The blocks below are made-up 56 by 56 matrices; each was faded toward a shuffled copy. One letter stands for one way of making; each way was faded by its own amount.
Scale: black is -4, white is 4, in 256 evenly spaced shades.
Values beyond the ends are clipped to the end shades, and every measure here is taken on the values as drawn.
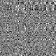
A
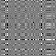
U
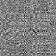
A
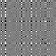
U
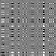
U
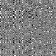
A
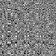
A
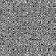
A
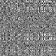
A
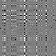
U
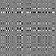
U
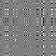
U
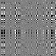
U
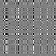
U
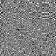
A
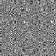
A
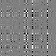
U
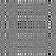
U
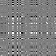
U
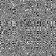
A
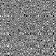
A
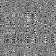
A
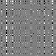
U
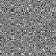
A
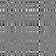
U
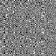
A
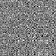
A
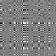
U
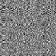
A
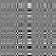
U
